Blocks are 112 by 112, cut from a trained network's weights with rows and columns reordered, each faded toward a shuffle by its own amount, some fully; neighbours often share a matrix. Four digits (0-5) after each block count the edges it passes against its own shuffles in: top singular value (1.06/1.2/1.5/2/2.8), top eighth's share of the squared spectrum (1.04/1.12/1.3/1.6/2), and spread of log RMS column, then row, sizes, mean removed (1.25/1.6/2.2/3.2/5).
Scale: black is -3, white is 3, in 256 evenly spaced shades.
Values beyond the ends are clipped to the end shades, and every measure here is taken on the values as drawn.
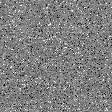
0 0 0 0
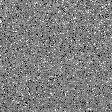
0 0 0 0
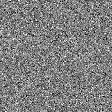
2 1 0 0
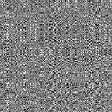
4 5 3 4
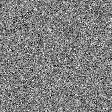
0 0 0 0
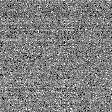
3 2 1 0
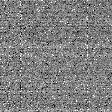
3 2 2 0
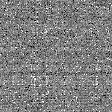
3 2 2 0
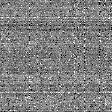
4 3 3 1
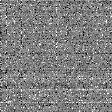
3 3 3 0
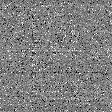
2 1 1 0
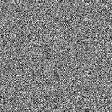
3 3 0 2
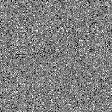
3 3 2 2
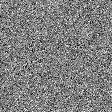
0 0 0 0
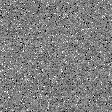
1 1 0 0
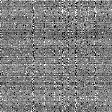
4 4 3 1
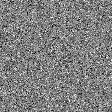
2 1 0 0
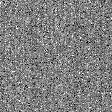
2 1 0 0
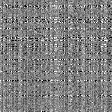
5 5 1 4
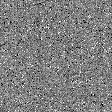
1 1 0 0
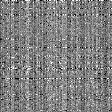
4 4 1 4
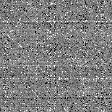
3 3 3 1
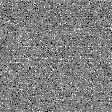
2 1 1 0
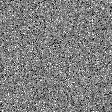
1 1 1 0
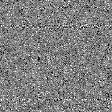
3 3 2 2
